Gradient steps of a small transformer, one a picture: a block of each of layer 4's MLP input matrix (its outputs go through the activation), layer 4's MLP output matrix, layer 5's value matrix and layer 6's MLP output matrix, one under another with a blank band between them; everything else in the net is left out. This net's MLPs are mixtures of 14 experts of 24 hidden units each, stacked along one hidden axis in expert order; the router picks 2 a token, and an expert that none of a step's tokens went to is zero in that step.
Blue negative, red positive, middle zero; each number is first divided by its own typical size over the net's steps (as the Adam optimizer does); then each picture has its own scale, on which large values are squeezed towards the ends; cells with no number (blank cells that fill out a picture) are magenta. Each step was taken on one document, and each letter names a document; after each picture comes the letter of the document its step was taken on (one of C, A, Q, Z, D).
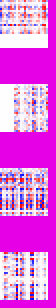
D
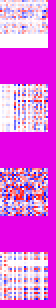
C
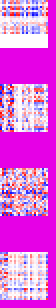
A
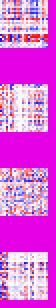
A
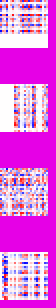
D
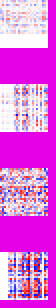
C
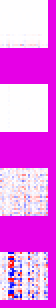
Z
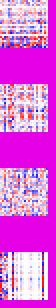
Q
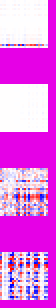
Z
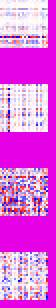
A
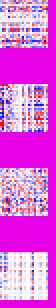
A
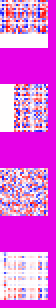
C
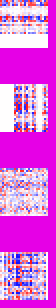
D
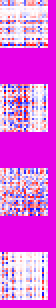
Q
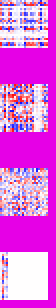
Q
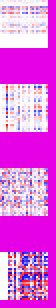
C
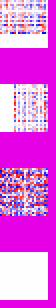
C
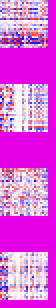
A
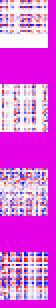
D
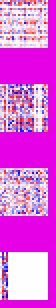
Q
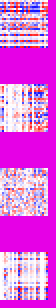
A
